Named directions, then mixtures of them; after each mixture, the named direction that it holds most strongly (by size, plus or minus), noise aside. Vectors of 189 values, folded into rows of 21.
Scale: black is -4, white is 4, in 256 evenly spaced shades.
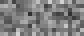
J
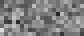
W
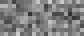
J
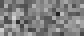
W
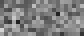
W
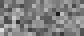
W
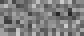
J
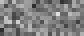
W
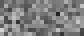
W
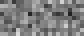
J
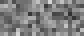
J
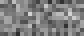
J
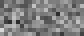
W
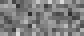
J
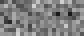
J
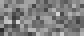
W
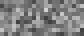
W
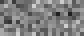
J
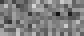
J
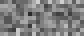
J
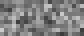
W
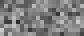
W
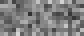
J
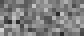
W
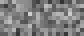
J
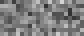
J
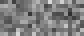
J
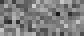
W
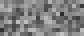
W
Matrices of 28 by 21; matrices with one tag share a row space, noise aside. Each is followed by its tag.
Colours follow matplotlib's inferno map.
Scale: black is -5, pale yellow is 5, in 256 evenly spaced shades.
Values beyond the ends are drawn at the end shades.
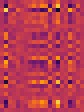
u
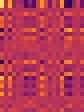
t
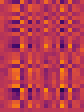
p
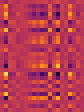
u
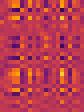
p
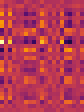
t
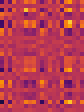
t
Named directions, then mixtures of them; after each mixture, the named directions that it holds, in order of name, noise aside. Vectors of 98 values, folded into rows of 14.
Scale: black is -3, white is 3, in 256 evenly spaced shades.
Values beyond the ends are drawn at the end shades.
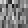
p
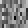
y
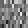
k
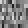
p, y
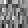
k, p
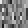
p, y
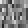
p, y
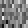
k, y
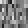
p, y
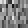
p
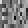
y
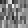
p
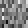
k, y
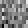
k, y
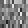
k
